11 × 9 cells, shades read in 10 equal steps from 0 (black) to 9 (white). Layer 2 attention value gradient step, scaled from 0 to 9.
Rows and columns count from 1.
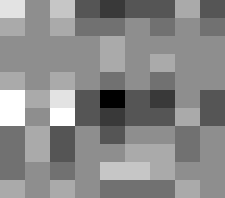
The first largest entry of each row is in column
1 1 5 5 1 1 1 2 2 5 1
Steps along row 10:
up down up up same down down same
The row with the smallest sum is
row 6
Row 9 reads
4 6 3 5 5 6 6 4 5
